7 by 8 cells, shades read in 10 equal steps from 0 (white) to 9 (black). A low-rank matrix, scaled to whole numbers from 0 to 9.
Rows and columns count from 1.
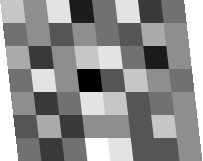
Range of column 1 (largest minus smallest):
4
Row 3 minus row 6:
-3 4 -3 -2 -3 -1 6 0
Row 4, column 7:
4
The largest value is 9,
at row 4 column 4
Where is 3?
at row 2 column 7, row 3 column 1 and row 6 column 2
